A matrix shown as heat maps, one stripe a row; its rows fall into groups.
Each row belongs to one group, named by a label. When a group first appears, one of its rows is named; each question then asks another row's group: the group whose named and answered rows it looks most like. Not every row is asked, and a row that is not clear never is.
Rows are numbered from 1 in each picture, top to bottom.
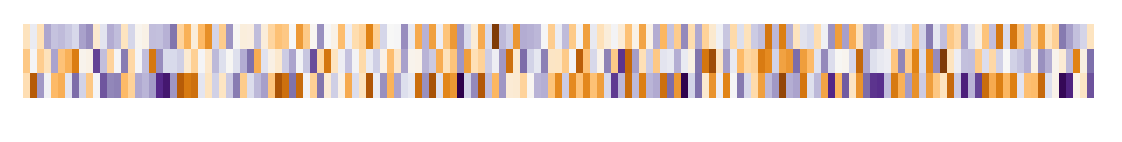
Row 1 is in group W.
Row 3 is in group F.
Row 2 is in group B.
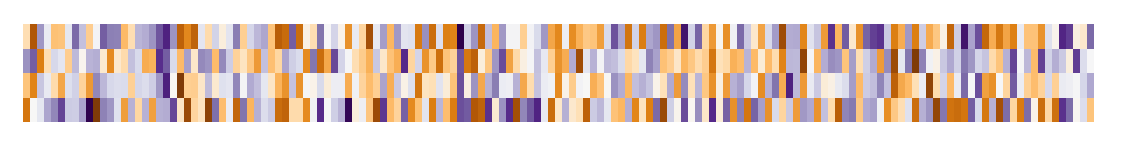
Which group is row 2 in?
B
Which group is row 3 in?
F
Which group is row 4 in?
W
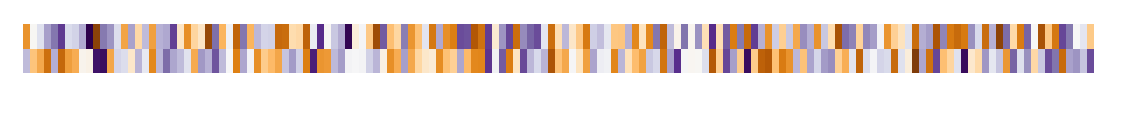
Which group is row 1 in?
W
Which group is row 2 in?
B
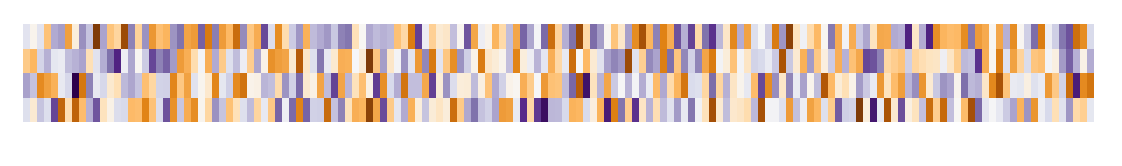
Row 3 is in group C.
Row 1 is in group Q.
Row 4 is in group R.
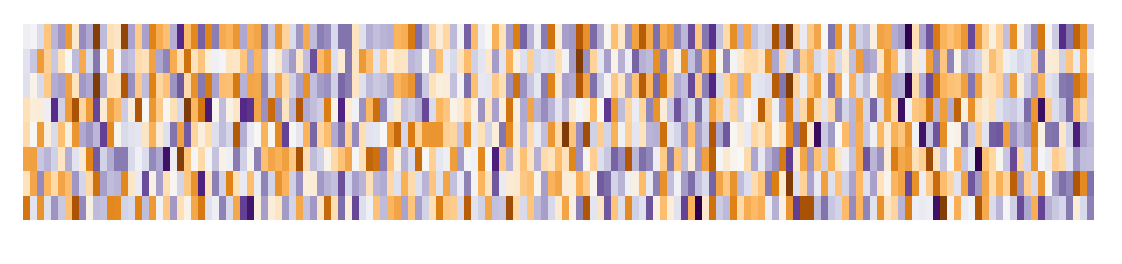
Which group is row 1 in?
Q
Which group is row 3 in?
Q
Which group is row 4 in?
R
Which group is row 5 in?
B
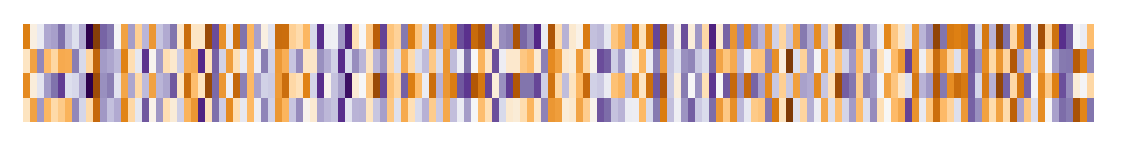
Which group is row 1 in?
W
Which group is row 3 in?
W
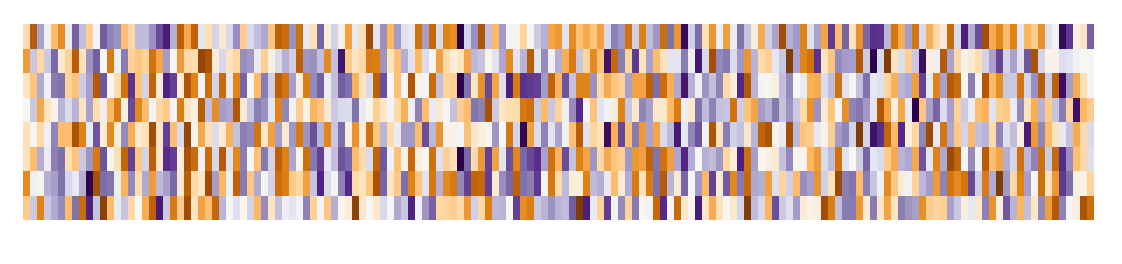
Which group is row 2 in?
R
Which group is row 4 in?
C
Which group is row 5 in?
R
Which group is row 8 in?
R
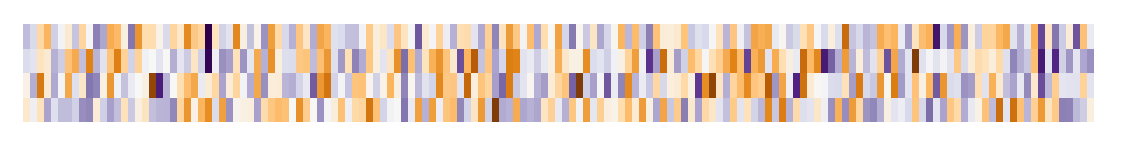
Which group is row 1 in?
C
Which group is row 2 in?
B
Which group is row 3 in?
B
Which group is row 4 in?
W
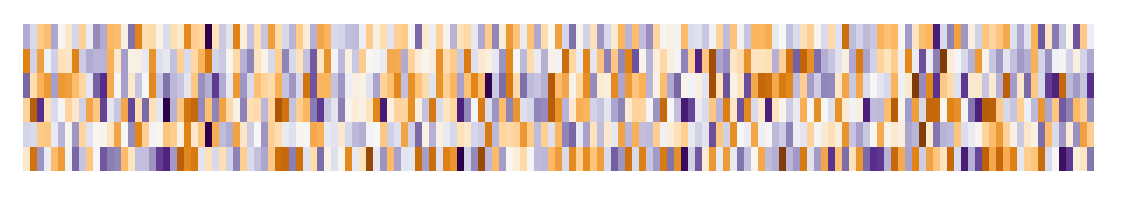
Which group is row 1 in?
C
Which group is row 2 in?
B
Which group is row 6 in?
F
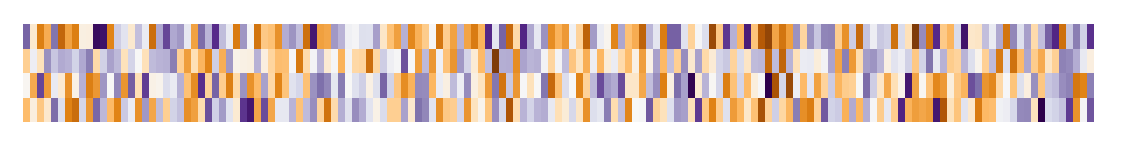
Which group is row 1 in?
B
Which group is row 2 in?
W
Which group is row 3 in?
Q
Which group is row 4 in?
B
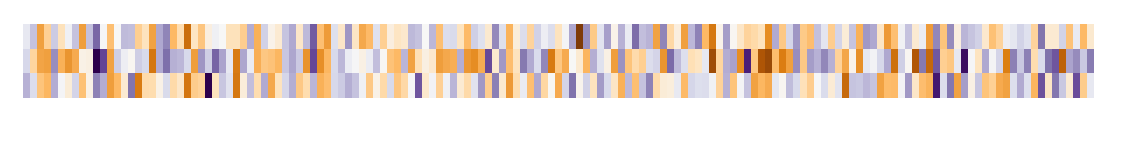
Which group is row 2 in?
B
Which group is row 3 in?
C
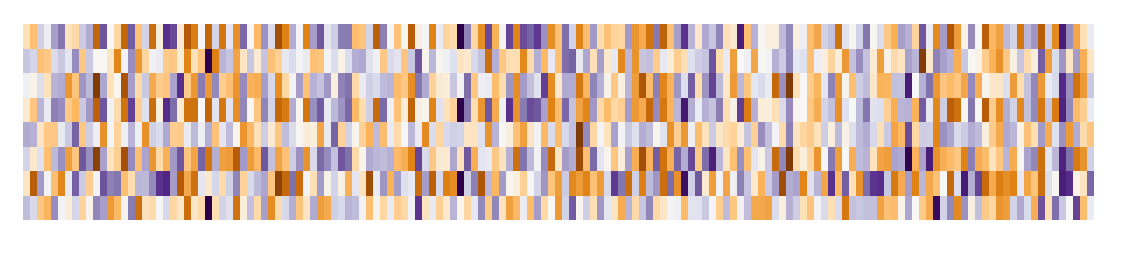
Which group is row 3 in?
Q
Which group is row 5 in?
C
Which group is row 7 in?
F
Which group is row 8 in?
C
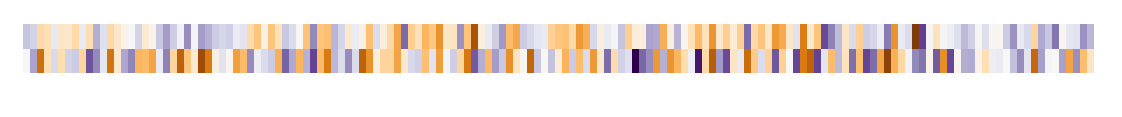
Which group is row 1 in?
B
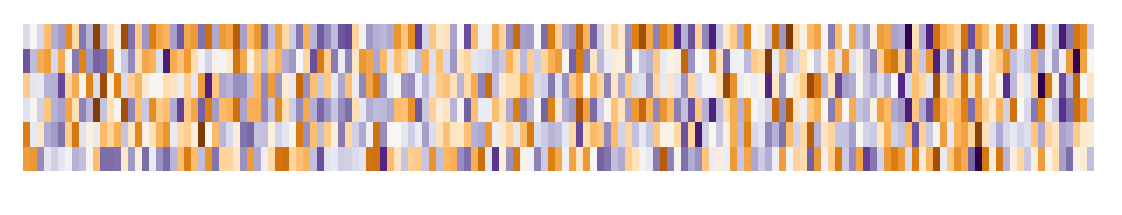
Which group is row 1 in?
Q
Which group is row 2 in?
C
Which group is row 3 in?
R
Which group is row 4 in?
Q
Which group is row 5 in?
R
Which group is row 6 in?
W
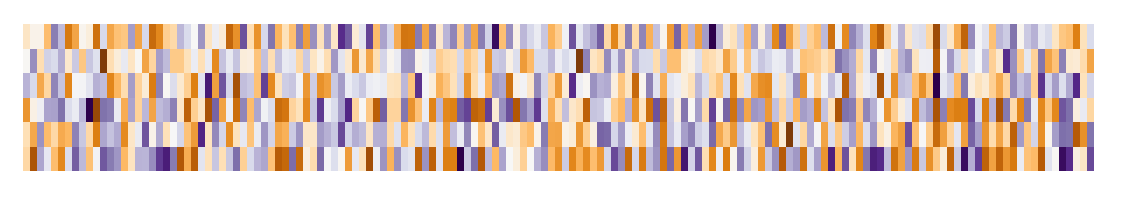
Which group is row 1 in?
Q
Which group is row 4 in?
W
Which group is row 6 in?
F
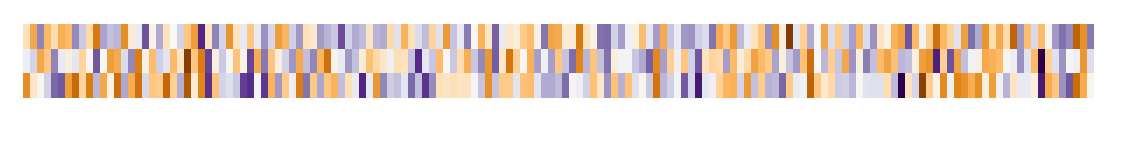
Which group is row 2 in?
C
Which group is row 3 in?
R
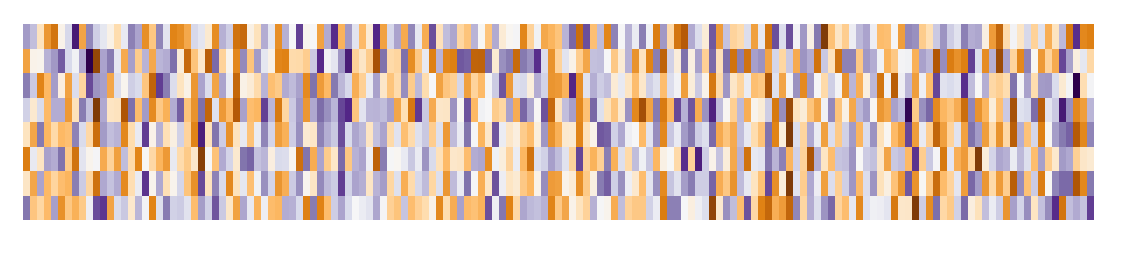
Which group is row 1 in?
C
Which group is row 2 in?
W
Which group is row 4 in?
Q
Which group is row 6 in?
R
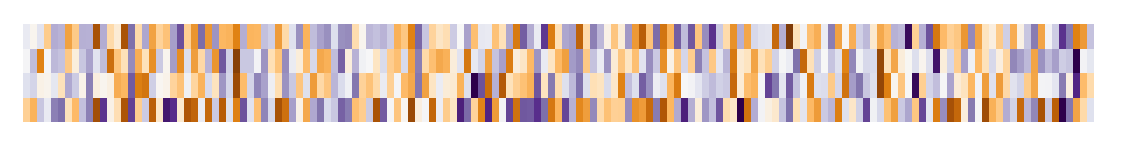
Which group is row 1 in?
Q
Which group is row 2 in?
B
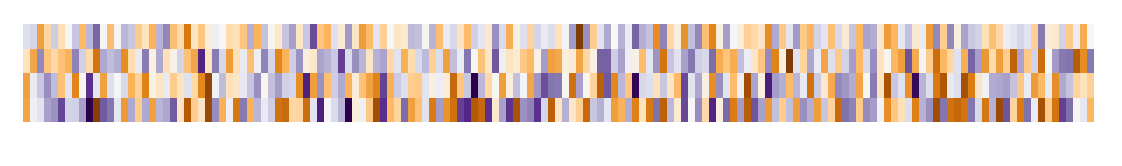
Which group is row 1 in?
C
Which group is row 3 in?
R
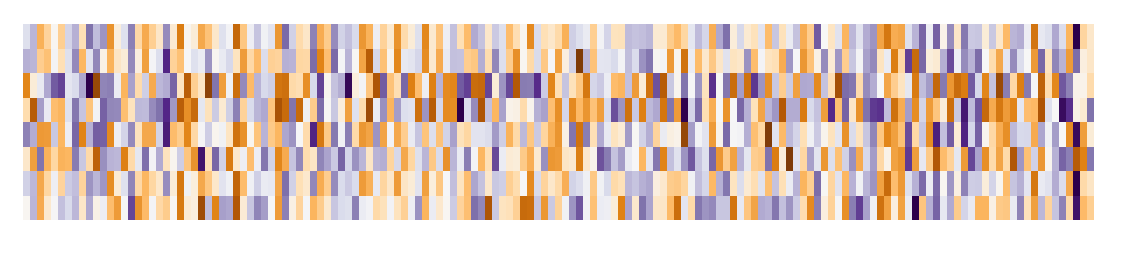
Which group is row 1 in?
C
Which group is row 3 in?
W
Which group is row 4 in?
F
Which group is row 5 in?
C
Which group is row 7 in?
C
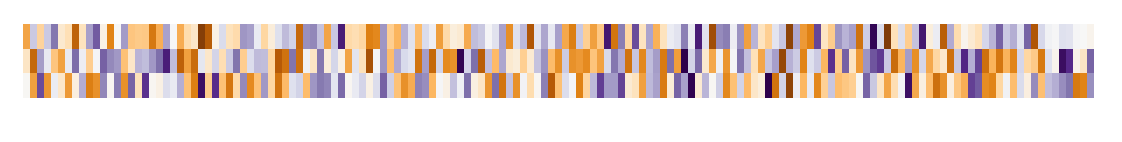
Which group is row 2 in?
F
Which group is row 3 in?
Q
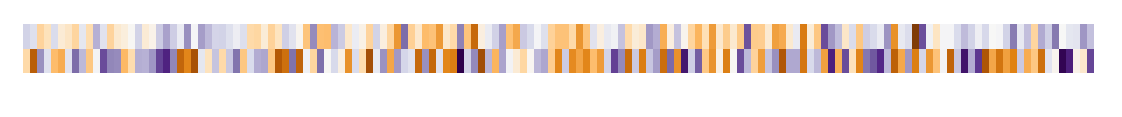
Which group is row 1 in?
B
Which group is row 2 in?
F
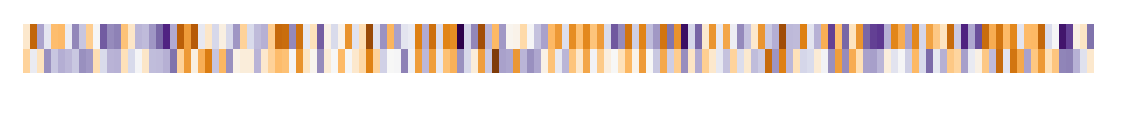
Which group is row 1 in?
F
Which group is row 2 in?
W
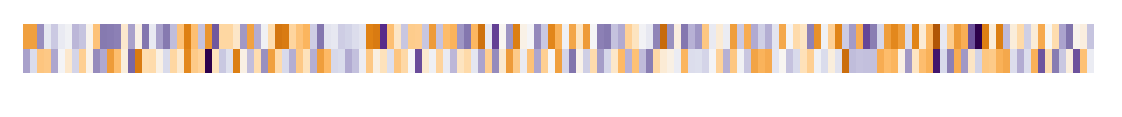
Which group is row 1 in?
W
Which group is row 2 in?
C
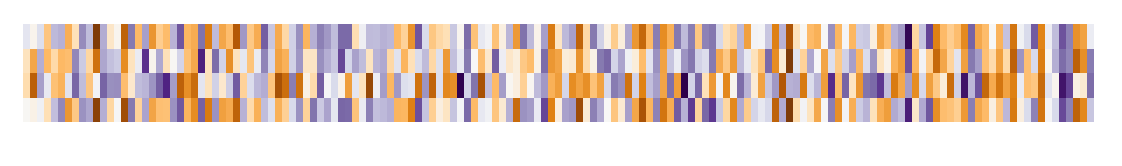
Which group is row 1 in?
Q
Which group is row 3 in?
F
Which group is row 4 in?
Q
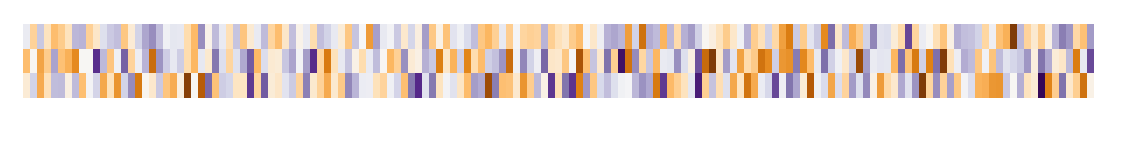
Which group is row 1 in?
F
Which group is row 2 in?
B
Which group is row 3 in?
C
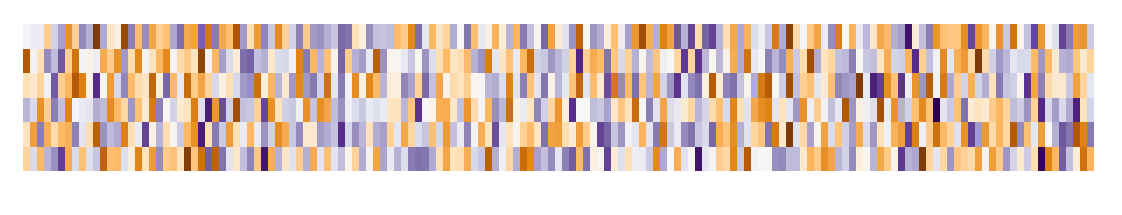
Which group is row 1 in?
Q
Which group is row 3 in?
R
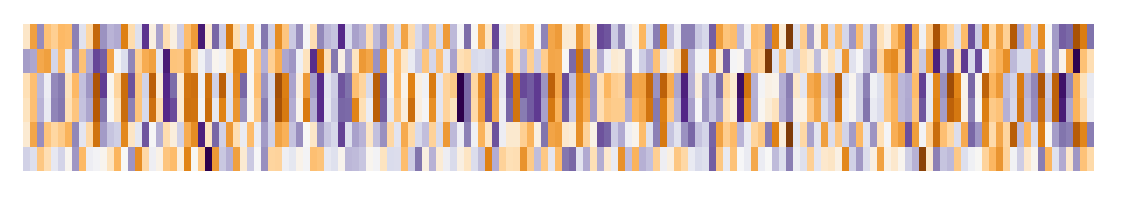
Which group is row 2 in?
C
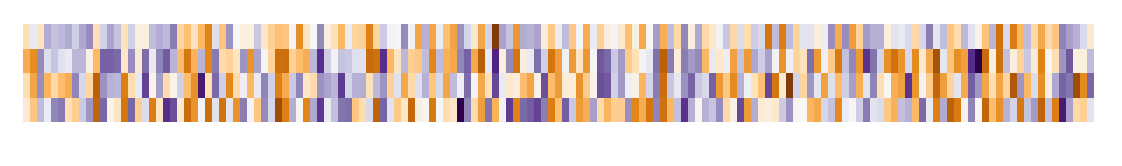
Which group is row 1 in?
W
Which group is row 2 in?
W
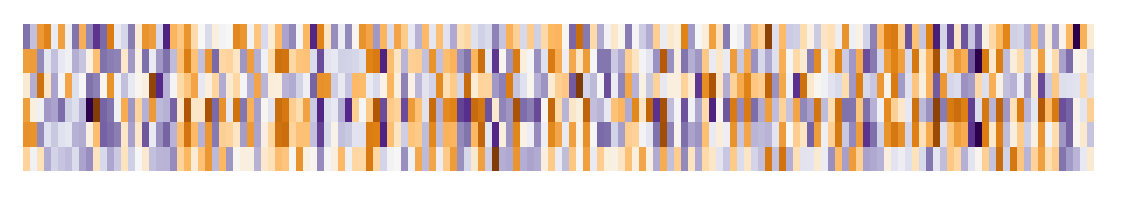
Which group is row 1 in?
C
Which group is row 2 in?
W
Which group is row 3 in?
B
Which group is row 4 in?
W
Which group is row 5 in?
W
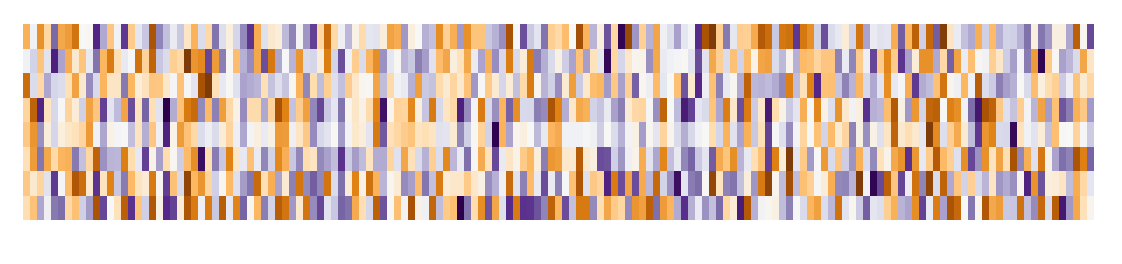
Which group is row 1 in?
B
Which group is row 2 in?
R
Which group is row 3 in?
R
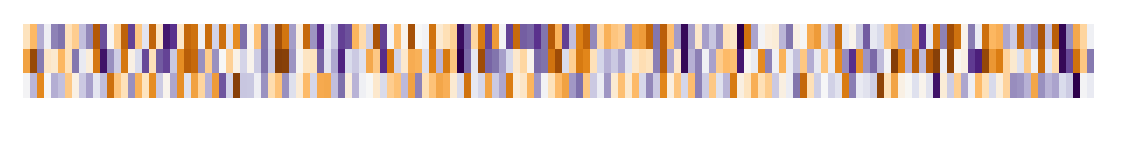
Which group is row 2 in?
F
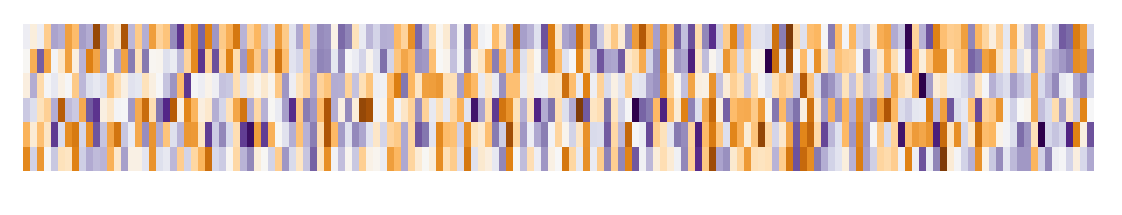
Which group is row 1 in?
Q
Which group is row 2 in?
Q
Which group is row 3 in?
B
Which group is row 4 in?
C
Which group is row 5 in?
B
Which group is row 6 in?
B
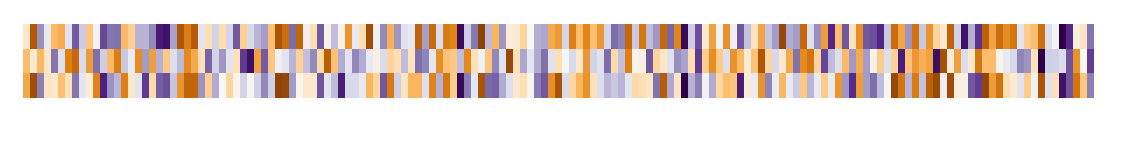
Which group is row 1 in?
F
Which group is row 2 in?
B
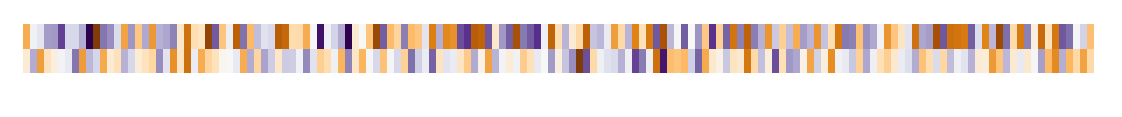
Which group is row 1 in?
W
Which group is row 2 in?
C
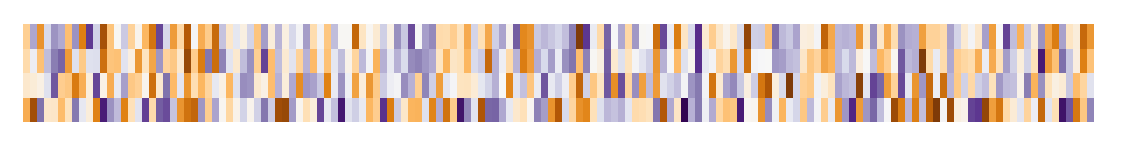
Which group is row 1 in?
R
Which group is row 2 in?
R
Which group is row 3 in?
R
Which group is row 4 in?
F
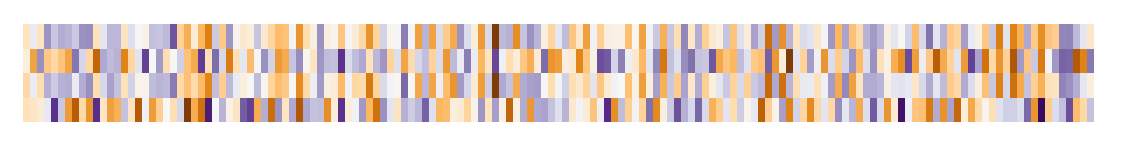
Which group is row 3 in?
W
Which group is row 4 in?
R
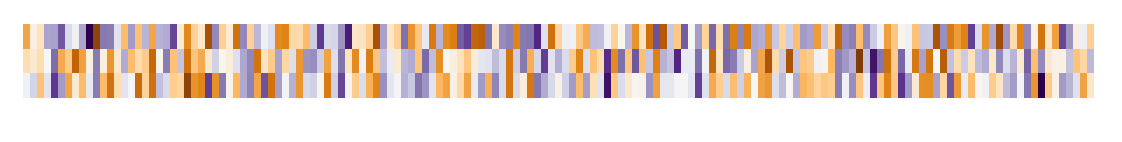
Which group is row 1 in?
W
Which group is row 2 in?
R
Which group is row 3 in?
R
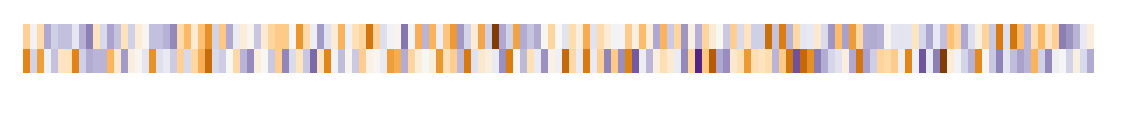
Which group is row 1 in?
W
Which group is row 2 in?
B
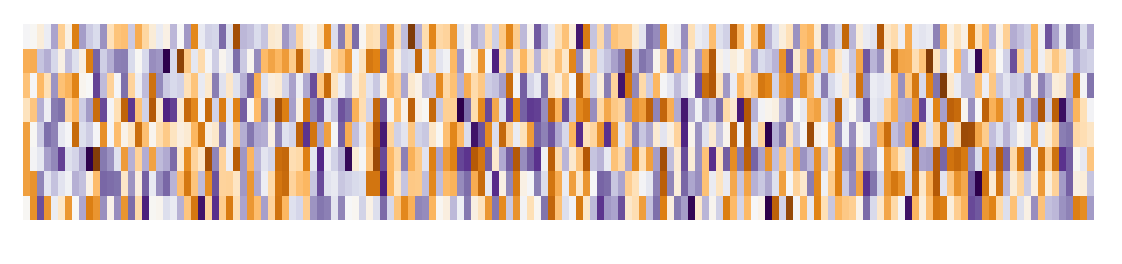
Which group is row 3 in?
B
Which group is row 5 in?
R
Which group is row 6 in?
W
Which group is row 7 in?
W
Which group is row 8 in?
Q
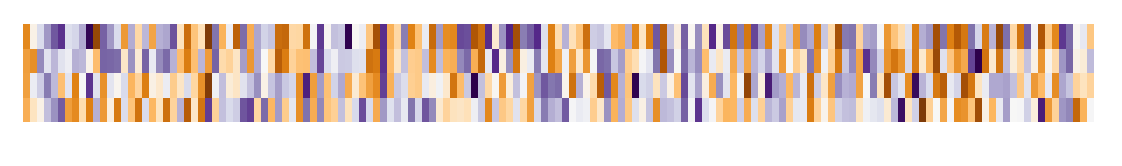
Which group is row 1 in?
W
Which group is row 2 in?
W
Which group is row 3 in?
R
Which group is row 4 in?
R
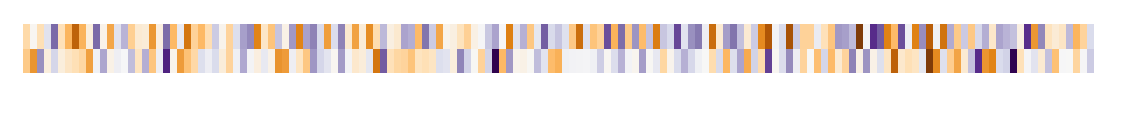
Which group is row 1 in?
R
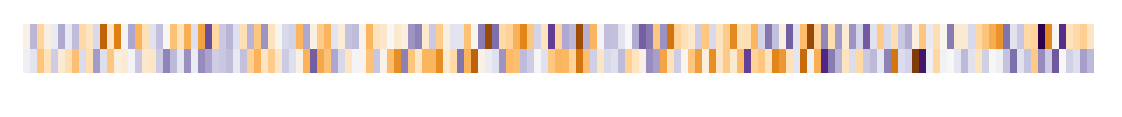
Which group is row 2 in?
B
